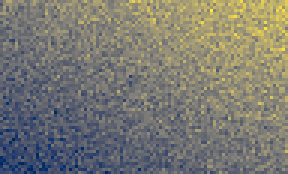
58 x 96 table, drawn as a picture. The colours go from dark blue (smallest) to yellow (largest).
There is an overall slope up to the top right. There are no regular stripes. The histogram is bell-shaped. The top right is the ninth with the highest average. Neither half mirrors the other.
